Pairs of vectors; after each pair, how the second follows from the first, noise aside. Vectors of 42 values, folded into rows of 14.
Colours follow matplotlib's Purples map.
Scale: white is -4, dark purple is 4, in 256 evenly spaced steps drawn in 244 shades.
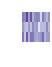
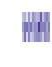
negated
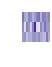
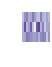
negated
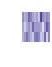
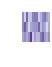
reversed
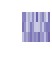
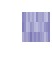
shrunk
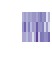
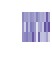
negated
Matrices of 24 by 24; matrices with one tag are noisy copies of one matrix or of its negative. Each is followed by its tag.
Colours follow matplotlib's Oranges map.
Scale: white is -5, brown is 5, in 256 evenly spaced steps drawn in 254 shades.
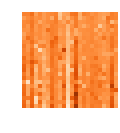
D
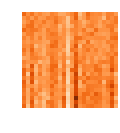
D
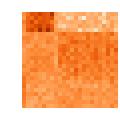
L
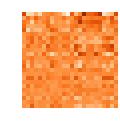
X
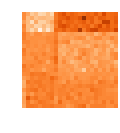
L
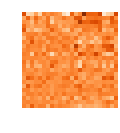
X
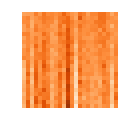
D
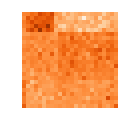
L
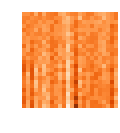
D
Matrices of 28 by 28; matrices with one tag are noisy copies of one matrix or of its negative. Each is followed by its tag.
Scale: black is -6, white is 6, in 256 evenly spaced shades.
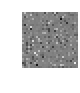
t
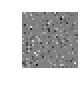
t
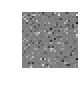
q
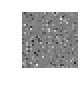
t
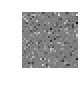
q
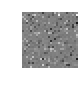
q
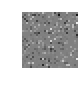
q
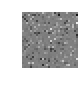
q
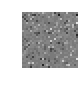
q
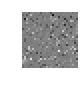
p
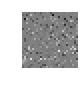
p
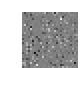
t
